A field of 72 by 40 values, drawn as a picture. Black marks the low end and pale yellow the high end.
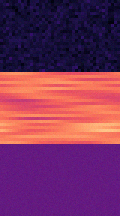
It is made of 3 by 1 panels. Panel 1,1: very low, fine-grained, faint in contrast. Panel 2,1: high, streaked across. Panel 3,1: low, flat.
